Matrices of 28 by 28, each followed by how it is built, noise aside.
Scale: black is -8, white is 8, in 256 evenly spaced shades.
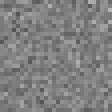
noise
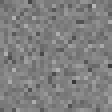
noise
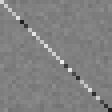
diagonal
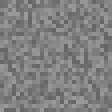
noise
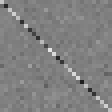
diagonal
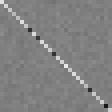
diagonal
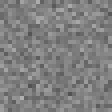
noise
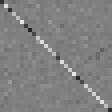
diagonal
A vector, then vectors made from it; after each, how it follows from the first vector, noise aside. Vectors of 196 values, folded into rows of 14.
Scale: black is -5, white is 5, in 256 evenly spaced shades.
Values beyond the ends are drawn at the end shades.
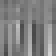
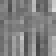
wrapped around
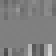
partly zeroed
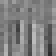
negated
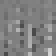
partly zeroed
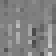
partly zeroed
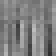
negated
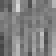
wrapped around
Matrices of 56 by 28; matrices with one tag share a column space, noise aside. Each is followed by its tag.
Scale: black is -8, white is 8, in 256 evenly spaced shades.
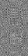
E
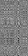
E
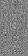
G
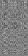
G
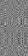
E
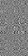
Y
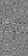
Y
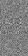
Y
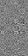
Y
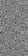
Y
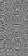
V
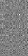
G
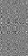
Y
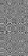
Y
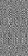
E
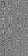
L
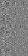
L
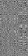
L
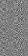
V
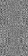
E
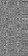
L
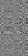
Y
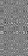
Y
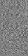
G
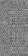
E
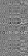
Y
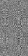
E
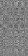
L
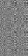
L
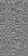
V
